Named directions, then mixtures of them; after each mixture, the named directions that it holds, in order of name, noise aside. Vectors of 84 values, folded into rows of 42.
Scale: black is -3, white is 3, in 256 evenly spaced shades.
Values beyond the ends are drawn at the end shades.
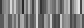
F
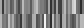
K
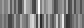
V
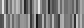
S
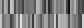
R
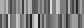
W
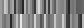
R, V, W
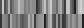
K, R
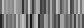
F, S, W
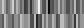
R, S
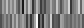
F, W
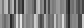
R, V, W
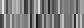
S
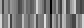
K, R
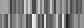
K, V, W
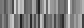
R, V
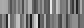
W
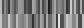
F, R, V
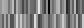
R, S, W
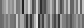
F, W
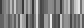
F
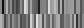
S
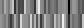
R, V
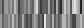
F, K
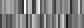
F, V, W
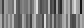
F, K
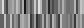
S
